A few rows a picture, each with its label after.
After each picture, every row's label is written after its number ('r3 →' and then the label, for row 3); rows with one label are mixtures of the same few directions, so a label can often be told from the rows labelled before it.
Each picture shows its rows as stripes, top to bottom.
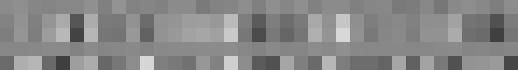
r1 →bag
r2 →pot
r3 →pot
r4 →pot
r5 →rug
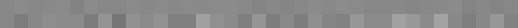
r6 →pot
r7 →bag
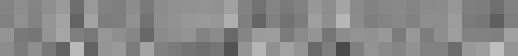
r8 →pot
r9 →pot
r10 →rug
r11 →pot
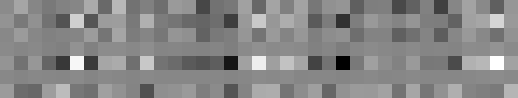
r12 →bag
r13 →pot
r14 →bag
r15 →pot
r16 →pot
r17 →pot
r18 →rug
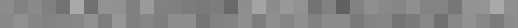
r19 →pot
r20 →bag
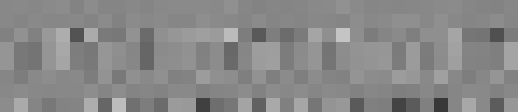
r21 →pot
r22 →bag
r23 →pot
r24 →rug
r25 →rug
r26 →bag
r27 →bag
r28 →bag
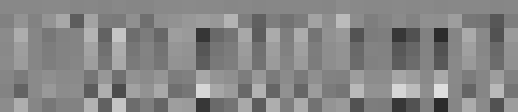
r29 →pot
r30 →pot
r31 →bag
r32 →bag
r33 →bag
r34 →bag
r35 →bag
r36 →bag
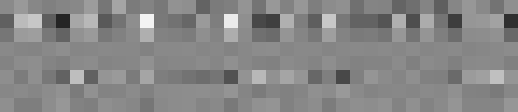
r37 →bag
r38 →rug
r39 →rug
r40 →rug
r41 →rug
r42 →pot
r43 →pot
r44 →rug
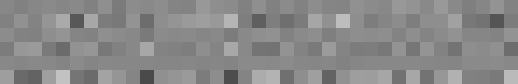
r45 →bag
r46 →pot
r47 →rug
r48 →rug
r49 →pot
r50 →rug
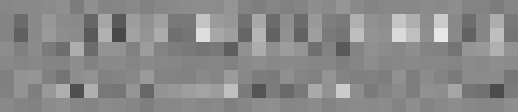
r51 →pot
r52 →bag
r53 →bag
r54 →pot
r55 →pot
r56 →rug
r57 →pot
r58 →rug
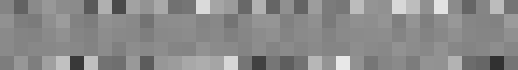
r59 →bag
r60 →rug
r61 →rug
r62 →bag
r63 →pot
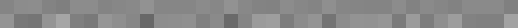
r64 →rug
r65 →rug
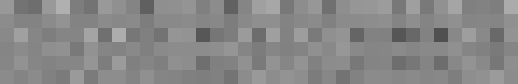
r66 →rug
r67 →rug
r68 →bag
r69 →pot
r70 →bag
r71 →pot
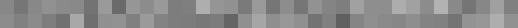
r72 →bag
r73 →pot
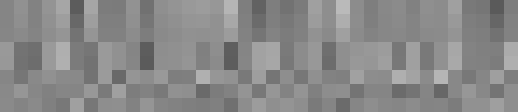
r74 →pot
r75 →pot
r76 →pot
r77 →rug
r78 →rug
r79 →bag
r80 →bag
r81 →pot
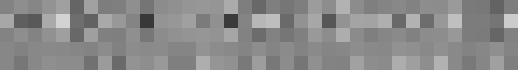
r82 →pot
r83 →rug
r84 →pot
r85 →bag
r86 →bag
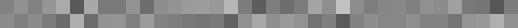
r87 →pot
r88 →pot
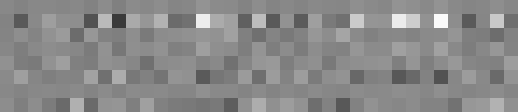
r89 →bag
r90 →bag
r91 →pot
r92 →bag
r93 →rug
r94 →bag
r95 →bag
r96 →pot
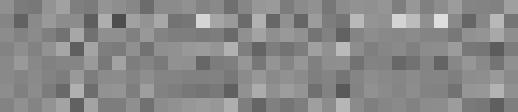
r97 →rug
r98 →bag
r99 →pot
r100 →pot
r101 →bag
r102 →pot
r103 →pot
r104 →pot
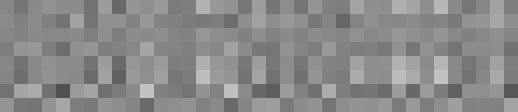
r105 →bag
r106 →pot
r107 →bag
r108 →rug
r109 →bag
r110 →bag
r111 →rug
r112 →rug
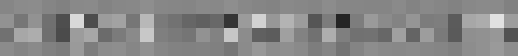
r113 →rug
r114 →pot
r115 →rug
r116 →pot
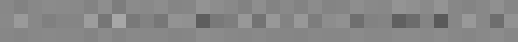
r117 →bag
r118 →bag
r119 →bag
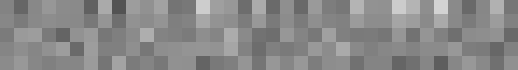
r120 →bag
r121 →bag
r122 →rug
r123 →pot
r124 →bag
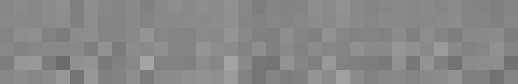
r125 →pot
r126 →pot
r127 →rug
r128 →bag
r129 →rug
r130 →pot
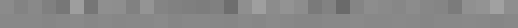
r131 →pot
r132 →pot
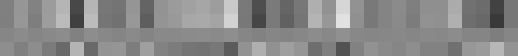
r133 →pot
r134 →pot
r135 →pot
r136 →pot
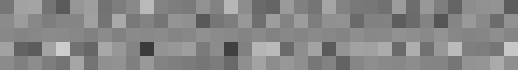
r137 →rug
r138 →bag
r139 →bag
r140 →rug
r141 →pot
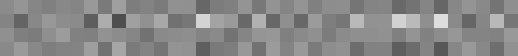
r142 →bag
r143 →bag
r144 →rug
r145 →bag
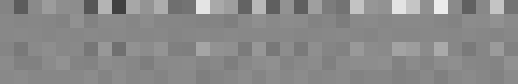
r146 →bag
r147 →pot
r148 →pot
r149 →bag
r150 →rug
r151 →bag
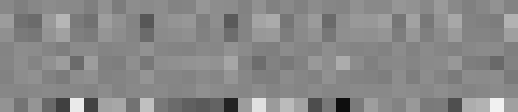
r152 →bag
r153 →rug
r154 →rug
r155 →rug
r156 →pot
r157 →rug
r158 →bag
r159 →pot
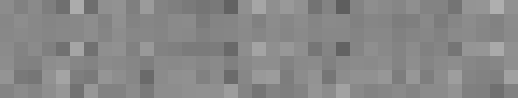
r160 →pot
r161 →bag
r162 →bag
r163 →pot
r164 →rug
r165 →rug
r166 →pot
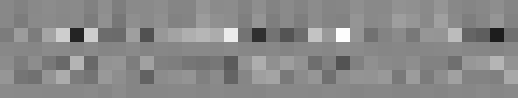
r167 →bag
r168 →bag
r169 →pot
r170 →pot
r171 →pot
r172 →rug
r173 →bag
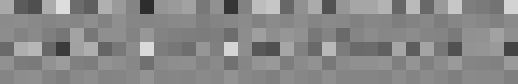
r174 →rug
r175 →bag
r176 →pot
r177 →rug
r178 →rug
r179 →rug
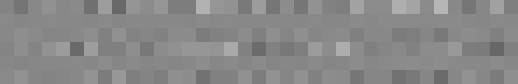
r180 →bag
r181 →bag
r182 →bag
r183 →pot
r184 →bag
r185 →bag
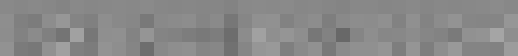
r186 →pot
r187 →rug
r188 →pot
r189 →rug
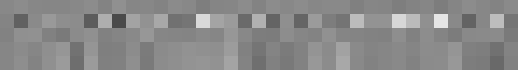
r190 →bag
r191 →bag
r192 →rug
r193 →pot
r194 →pot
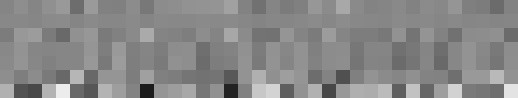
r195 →pot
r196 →pot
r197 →rug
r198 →bag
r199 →bag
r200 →pot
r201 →rug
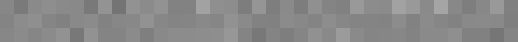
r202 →bag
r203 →rug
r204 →pot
